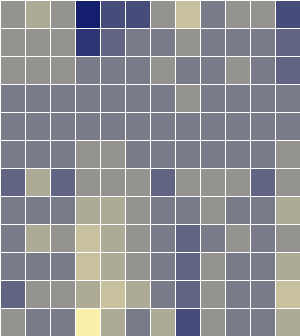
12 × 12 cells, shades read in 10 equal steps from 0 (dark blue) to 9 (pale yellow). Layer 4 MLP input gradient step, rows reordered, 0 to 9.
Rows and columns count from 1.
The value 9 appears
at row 12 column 4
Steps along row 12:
down same up down down up down up down same up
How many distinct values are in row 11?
5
